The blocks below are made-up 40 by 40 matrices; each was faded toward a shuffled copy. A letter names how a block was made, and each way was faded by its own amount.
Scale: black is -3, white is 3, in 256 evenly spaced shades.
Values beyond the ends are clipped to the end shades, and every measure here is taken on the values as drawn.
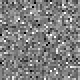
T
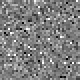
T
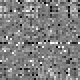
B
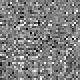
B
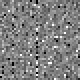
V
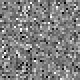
V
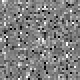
V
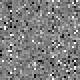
V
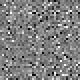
B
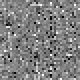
V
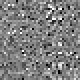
B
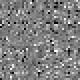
B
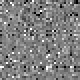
B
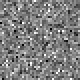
T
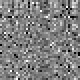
B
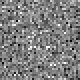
T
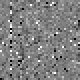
V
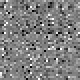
B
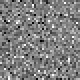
T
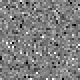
T
